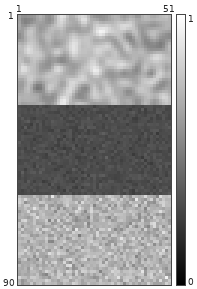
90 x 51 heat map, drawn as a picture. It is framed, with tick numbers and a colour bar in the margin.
It is made of 3 by 1 panels. Panel 1,1: high, blotchy. Panel 2,1: low, fine-grained, faint in contrast. Panel 3,1: high, fine-grained.
